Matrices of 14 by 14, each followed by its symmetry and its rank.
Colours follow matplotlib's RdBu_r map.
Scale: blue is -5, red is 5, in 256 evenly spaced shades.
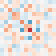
symmetric, rank three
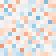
antisymmetric, full rank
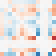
antisymmetric, rank two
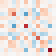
symmetric, rank three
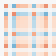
symmetric, rank one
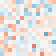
antisymmetric, full rank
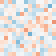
neither, full rank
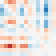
antisymmetric, rank two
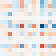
neither, rank two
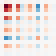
symmetric, rank one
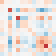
symmetric, rank three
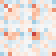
symmetric, rank three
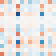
neither, rank two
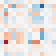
antisymmetric, rank two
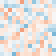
neither, full rank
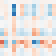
neither, rank two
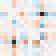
antisymmetric, rank two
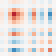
symmetric, rank one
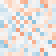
antisymmetric, full rank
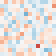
neither, full rank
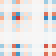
symmetric, rank one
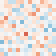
neither, full rank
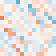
antisymmetric, full rank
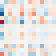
neither, rank two
